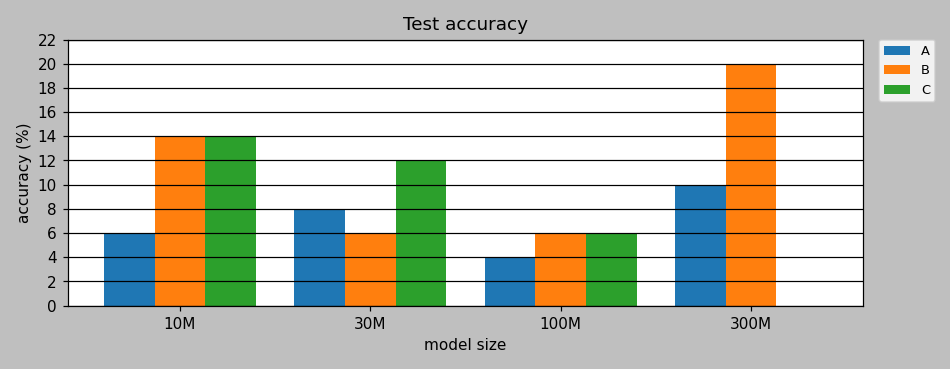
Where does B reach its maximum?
300M
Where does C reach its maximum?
10M
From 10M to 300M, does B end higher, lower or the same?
higher
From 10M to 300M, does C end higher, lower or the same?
lower
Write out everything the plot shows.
Title: Test accuracy
x-axis: model size, ticks 10M 30M 100M 300M
y-axis: accuracy (%), ticks 0 2 4 6 8 10 12 14 16 18 20 22
Legend: A, B, C
Values:
A: 6 8 4 10
B: 14 6 6 20
C: 14 12 6 0
